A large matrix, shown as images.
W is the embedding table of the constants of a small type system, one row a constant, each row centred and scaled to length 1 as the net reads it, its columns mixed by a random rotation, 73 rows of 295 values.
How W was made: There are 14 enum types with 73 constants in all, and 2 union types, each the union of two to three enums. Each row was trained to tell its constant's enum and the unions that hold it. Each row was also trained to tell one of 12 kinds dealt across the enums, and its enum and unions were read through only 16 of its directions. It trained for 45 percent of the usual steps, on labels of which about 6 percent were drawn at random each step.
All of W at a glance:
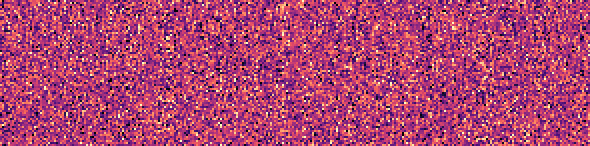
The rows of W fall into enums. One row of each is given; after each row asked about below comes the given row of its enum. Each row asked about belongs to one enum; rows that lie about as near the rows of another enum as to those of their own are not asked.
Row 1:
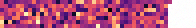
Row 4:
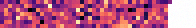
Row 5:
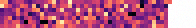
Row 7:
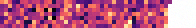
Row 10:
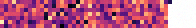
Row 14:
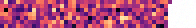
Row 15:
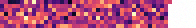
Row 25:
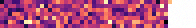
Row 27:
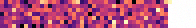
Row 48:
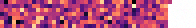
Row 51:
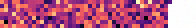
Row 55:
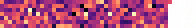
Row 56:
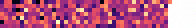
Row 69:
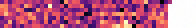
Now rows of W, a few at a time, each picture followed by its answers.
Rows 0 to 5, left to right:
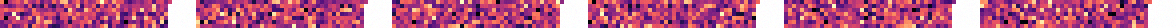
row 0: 48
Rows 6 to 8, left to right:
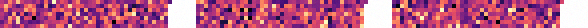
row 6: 5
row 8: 4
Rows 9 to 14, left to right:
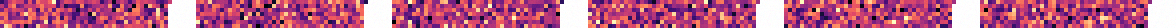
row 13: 14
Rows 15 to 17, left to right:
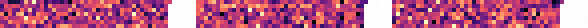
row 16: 14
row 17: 55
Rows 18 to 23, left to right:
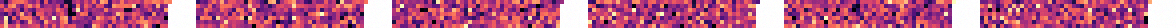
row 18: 4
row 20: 4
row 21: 1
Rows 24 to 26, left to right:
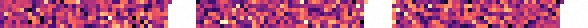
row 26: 10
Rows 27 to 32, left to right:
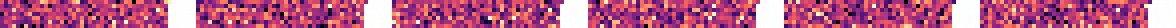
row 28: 25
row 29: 14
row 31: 69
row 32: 69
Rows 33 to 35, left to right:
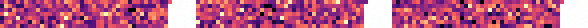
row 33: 55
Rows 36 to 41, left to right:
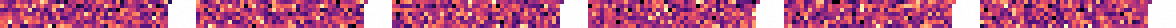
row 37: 5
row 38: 48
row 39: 10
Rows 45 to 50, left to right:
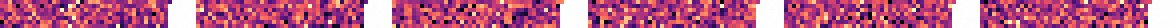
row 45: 56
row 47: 25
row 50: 25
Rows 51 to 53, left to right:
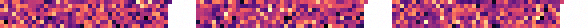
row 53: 7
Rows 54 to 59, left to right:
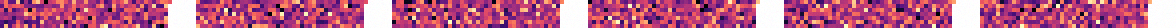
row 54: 51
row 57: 69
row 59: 10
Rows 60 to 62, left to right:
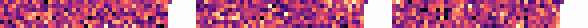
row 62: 7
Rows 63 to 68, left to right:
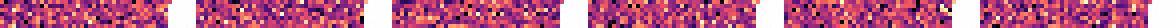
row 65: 15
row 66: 27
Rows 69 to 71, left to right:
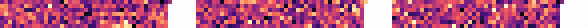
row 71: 55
